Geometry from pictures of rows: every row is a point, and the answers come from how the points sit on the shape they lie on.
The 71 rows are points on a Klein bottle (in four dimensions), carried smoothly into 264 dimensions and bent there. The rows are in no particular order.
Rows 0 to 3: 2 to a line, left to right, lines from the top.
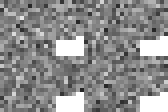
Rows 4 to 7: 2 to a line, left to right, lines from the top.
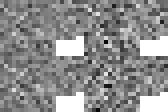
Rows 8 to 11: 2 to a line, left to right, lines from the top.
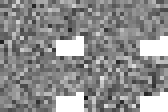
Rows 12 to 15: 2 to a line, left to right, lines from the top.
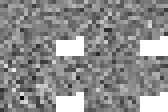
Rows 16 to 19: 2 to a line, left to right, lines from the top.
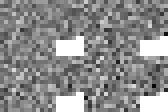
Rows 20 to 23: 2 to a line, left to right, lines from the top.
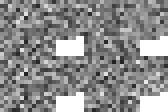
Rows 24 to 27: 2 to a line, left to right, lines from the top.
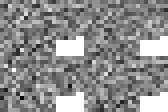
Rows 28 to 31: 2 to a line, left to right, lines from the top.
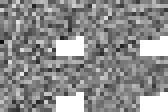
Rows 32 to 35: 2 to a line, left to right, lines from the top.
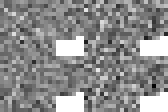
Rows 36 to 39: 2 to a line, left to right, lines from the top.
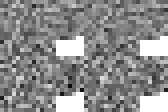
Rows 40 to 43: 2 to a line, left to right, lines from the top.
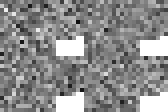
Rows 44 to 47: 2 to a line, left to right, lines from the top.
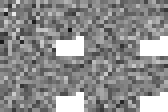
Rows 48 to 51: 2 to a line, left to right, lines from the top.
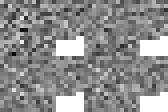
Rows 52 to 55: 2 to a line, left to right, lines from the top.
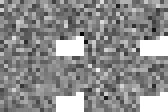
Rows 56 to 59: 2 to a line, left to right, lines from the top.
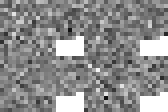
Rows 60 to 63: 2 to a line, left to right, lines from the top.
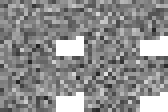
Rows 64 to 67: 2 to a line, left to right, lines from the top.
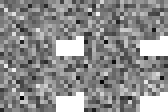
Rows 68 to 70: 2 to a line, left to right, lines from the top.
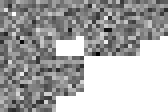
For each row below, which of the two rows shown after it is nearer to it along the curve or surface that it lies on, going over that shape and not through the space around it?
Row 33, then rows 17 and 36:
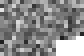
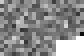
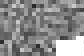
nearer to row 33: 17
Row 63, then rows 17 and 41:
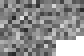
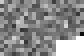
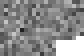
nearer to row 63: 17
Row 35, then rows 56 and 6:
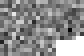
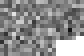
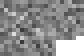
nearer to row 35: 56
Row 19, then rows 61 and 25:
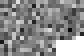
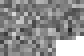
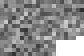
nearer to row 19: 61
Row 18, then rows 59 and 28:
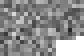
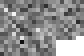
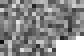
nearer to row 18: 59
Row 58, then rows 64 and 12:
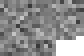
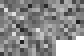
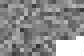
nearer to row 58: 64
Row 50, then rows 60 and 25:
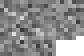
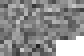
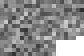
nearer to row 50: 25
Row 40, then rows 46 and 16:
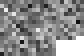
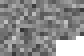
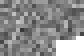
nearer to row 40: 16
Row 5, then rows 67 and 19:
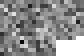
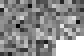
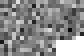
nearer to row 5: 67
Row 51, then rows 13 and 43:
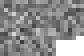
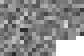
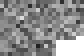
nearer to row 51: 43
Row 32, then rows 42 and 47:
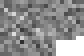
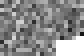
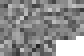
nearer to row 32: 42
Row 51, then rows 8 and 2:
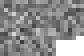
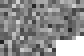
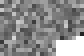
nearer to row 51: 2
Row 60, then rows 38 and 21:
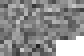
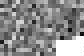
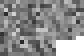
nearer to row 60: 38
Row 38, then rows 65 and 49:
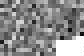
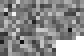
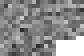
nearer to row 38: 65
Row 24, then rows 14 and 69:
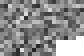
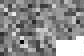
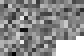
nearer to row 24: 69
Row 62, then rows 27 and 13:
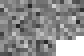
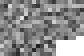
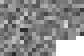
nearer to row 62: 13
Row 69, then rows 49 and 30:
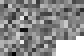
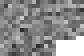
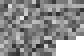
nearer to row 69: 30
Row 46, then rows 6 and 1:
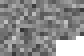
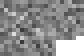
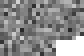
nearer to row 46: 1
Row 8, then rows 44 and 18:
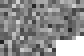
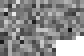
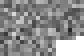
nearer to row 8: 44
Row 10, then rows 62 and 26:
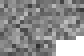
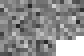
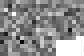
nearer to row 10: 62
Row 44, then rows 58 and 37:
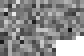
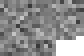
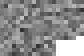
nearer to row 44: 58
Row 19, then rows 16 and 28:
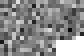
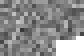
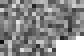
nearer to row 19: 28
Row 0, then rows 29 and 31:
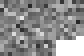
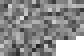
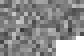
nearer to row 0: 31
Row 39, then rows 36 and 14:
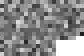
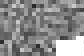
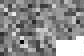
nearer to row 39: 36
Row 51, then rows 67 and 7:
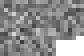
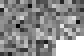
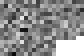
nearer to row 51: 67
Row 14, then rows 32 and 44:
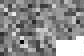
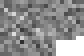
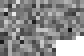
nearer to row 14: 44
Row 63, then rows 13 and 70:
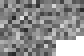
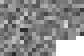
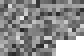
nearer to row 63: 13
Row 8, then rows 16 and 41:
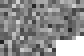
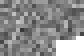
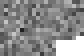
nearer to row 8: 41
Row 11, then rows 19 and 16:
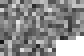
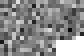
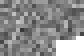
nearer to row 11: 19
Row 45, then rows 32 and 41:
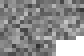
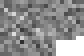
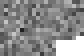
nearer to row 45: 32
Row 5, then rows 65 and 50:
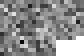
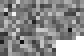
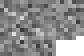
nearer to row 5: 65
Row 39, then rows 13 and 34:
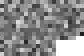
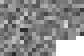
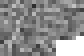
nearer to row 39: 13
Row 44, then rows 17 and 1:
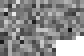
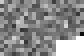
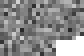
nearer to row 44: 1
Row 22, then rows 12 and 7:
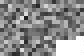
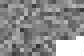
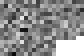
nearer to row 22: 7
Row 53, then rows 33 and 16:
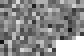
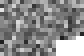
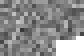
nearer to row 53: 33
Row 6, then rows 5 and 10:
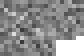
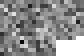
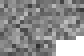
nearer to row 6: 10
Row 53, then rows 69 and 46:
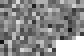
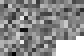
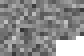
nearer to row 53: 46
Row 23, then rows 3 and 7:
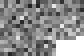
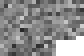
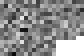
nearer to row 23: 7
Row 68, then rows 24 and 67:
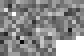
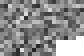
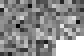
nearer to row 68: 67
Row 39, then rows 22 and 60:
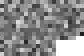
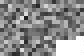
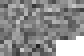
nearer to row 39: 22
